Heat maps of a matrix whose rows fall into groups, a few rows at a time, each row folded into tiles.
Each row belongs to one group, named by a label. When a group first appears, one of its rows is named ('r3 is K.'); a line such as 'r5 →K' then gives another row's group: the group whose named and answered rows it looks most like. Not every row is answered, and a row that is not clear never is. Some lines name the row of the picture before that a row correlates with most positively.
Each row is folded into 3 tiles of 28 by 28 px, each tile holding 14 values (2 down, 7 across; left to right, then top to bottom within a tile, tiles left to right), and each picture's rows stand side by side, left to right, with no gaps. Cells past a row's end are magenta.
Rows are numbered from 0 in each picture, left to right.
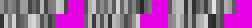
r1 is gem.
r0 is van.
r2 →van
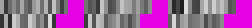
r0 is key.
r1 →key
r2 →key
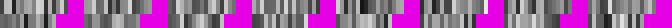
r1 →van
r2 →van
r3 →gem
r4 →van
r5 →key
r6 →key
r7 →van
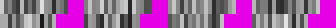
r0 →van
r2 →gem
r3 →van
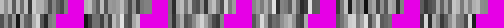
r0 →gem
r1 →gem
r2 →van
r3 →van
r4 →key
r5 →key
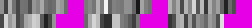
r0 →van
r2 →gem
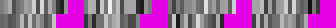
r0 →gem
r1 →gem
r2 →key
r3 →gem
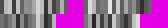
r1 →gem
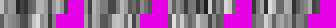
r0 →van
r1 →van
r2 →van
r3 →key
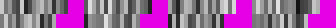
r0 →van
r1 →gem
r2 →key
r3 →gem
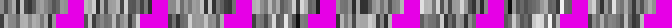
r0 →van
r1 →gem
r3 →gem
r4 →van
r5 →gem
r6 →van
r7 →gem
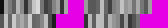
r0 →key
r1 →key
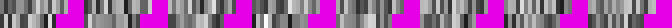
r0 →key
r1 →key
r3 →key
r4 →van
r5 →gem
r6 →gem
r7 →gem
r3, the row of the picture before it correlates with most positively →1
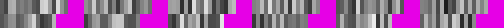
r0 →van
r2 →gem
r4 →van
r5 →van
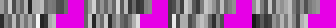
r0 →gem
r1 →gem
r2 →key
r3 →gem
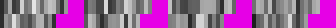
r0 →key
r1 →van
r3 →gem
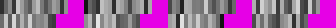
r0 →key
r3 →van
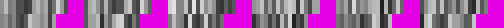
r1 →van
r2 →gem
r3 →gem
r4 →gem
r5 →van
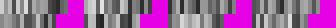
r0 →gem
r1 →gem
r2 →key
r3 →key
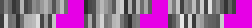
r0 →van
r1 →key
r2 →gem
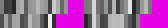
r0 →key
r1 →van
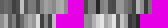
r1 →key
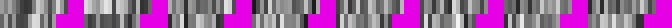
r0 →van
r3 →key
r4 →key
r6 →key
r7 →key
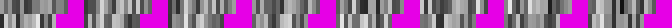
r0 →van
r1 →key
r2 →key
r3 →van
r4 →key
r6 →gem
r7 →van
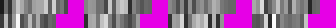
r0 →key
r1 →gem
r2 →van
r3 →gem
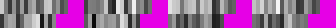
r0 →van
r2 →gem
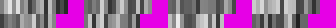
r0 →gem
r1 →key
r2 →van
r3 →gem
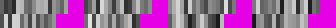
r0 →key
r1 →key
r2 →van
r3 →gem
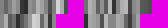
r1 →gem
